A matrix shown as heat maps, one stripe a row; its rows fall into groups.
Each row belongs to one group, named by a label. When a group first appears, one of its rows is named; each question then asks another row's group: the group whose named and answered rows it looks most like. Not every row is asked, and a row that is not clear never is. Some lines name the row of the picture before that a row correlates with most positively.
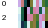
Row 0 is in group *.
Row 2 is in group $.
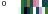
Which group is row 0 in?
*
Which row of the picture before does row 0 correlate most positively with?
0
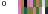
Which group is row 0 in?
$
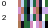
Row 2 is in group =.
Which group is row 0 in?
=
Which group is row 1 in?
=
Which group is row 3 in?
*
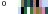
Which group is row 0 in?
$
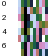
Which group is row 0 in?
*
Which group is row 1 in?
$
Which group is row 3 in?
*
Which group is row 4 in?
=
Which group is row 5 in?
=
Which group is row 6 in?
$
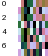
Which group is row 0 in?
*
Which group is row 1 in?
=
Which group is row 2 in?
*
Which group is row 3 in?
=
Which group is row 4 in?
=
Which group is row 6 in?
*
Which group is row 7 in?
=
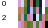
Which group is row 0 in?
=
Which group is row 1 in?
=
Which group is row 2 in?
=
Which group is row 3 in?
*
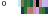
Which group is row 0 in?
$
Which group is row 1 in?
*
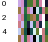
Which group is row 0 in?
$
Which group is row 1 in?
=
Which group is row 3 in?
=
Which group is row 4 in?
*
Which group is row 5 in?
=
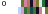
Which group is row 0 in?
*
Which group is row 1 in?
$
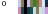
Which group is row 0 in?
$
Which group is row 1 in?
*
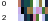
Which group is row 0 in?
*
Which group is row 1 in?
*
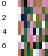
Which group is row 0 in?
$
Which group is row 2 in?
*
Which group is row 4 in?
=
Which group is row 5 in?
*
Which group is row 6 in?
=
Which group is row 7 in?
*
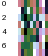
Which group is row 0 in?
$
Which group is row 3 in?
=
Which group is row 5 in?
$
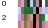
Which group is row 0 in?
=
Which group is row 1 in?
$
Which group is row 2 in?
=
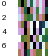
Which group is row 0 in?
*
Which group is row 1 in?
*
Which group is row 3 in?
=
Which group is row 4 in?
=
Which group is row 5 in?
*
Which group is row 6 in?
=
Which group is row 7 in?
$
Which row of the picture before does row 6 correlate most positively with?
0
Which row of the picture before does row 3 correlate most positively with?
2
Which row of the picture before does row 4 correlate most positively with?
0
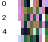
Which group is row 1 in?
*
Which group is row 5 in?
$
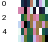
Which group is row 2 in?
*
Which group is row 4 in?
*
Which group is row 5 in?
*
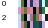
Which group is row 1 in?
=
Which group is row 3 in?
=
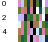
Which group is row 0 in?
=
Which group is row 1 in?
=
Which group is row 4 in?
=
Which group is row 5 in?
*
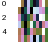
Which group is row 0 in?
$
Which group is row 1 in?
*
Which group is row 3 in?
=
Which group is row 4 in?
$
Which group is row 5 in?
=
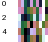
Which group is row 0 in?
=
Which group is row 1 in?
$
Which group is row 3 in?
*
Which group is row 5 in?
$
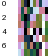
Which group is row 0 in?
=
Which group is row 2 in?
$
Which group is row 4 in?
=
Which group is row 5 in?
*
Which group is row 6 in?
=
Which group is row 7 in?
$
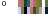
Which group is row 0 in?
$
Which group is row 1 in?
$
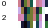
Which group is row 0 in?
*
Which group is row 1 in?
$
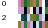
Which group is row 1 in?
=
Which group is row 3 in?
=
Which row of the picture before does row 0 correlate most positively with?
2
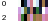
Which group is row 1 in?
=
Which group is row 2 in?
$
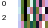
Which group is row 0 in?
=
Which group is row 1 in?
$
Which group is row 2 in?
=
